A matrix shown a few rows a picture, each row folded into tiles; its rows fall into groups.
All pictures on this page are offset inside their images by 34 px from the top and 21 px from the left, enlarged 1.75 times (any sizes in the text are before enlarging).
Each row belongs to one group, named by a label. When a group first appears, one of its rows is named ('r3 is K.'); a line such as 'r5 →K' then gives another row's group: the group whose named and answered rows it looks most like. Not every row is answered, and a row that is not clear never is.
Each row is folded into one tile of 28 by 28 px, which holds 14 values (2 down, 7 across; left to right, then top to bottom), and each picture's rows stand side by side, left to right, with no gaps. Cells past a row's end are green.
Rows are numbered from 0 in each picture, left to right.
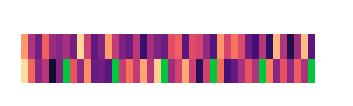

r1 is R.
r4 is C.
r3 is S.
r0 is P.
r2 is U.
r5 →R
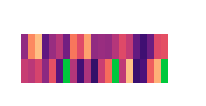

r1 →C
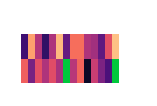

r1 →P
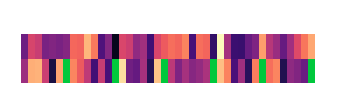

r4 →P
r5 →P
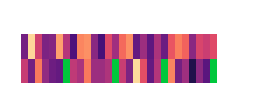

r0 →R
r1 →R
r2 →S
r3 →C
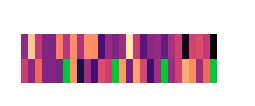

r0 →R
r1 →C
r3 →S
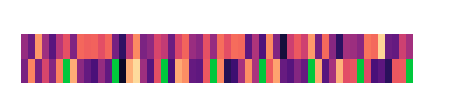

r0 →U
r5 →P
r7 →C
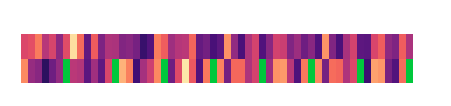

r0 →C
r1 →P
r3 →S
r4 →R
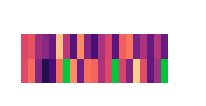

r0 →P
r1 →R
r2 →S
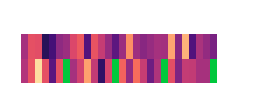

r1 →S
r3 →C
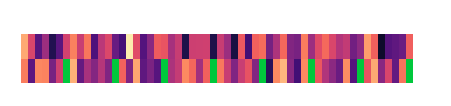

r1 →C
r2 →R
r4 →P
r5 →U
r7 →P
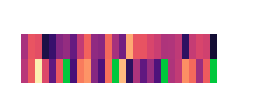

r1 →U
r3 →S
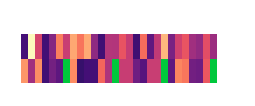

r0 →R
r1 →C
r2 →P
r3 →U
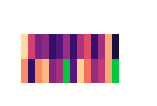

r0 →S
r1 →U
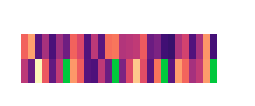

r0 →S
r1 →P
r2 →S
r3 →U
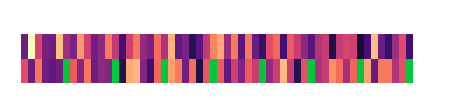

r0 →R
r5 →S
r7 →R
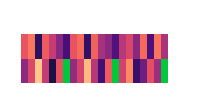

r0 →S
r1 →S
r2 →P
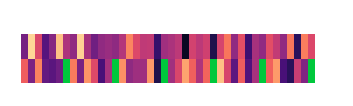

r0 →R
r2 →C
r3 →S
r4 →P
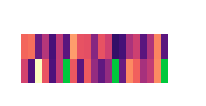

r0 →S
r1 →C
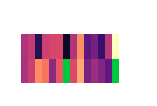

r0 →S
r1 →P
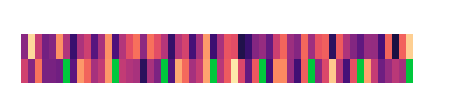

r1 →U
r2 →C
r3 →U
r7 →P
